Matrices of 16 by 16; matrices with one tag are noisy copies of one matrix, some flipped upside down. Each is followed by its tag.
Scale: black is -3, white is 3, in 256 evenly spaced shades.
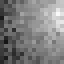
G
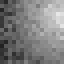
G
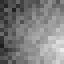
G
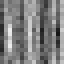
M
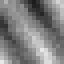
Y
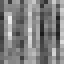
M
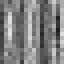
M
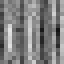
M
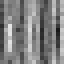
M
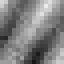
Y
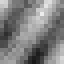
Y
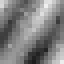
Y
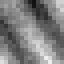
Y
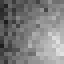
G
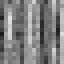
M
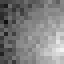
G
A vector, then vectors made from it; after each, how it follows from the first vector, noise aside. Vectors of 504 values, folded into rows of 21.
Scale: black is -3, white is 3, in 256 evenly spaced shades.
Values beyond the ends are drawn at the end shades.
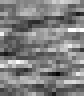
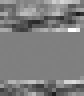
partly zeroed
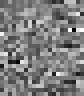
sign-scrambled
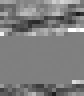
partly zeroed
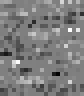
partly zeroed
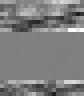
partly zeroed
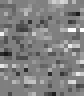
partly zeroed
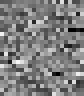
sign-scrambled
